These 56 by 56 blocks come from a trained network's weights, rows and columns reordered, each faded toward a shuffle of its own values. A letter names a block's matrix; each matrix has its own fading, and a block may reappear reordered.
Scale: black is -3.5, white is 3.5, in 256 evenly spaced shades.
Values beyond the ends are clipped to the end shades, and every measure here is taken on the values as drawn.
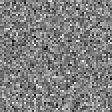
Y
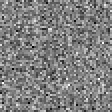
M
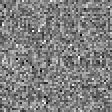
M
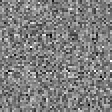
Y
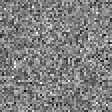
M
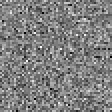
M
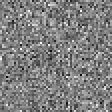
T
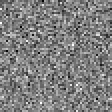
M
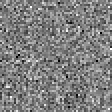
M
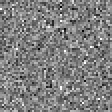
M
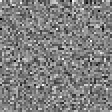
Y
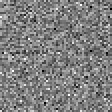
M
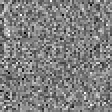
T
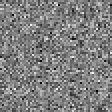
Y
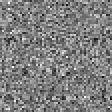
Y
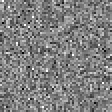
M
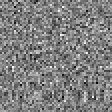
T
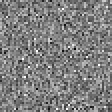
M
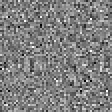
T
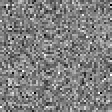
T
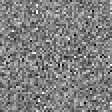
M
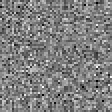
T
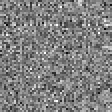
Y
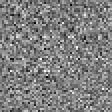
Y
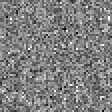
M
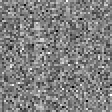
M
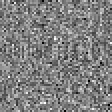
M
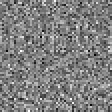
Y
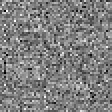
T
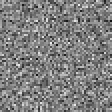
Y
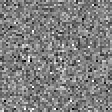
M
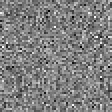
T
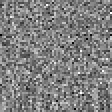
M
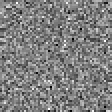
M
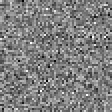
M
